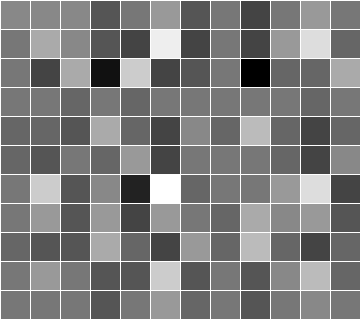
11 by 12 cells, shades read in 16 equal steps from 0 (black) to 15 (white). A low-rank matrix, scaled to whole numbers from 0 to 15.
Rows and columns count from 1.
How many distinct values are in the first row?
5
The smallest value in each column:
6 4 5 1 2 4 4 6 0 6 4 4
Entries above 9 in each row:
0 3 3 0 2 0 3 1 2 2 0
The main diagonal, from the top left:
8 10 10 7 6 4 6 6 11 8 8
